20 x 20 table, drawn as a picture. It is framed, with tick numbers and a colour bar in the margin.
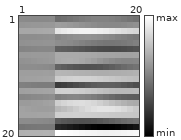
Calmest part: top left. Slope: none. Seam: vertical, 30% of the way across, the left part calmer. Average level on the scale: 60%. Grain: streaks across.
